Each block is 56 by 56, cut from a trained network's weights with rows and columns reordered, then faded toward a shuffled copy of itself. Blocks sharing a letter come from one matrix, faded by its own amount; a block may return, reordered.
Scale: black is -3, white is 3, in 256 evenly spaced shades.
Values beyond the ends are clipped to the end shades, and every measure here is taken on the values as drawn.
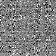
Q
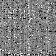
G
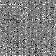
G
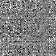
Q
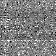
Q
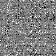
Q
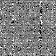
Q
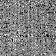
G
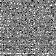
Q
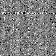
G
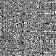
G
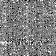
G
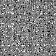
G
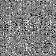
G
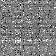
Q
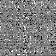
Q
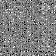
G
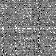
Q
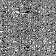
G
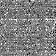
Q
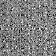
G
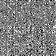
G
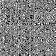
G
